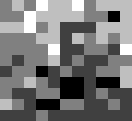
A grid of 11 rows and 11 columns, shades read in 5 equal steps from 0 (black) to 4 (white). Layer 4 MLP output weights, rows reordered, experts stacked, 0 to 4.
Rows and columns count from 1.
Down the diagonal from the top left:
2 2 4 3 4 1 1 1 2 2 1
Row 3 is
3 3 4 2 3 1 1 1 3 3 3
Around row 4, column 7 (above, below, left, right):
1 1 1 2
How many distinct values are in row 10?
4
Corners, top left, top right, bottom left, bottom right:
2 3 1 1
